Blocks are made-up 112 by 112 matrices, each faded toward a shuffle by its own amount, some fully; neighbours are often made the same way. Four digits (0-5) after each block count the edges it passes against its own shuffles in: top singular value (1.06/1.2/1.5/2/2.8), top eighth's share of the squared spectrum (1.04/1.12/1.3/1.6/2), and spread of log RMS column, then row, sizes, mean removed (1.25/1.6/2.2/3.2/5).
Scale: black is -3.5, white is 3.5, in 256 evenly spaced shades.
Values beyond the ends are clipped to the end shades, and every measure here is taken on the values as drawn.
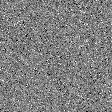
0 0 0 0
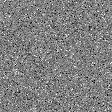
0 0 0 0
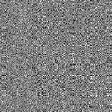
5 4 3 3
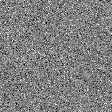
2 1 0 0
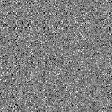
4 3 2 2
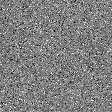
1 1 0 0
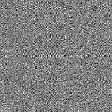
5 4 3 3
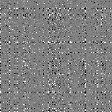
5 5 3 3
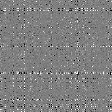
5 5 3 3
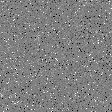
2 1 0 0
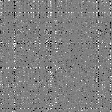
5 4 3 3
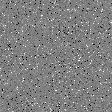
2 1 0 0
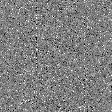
1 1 2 0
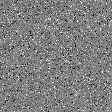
0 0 0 0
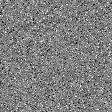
0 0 0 0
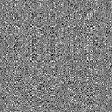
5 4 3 3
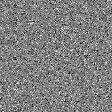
3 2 1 1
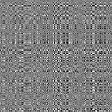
5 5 4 4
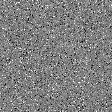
2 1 0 0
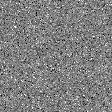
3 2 0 0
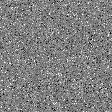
1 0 0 0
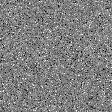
1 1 0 0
